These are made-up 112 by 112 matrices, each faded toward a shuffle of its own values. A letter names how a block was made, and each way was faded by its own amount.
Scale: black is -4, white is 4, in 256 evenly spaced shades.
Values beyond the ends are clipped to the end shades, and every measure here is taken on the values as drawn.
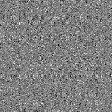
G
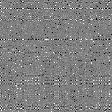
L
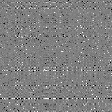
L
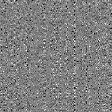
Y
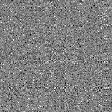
G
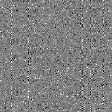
Y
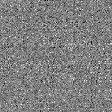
G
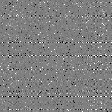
L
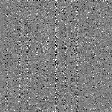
Y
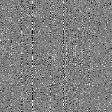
Y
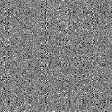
Y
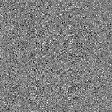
G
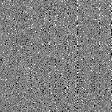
Y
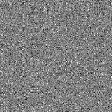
G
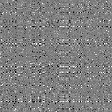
L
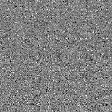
G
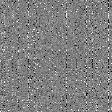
Y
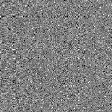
G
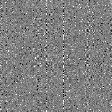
Y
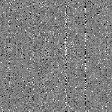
Y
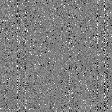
Y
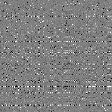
L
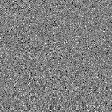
G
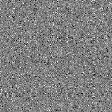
G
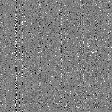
Y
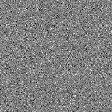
G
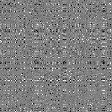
L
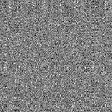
G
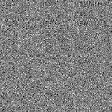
G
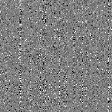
Y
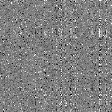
Y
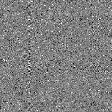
G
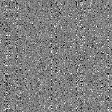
Y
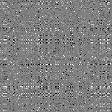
L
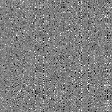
Y
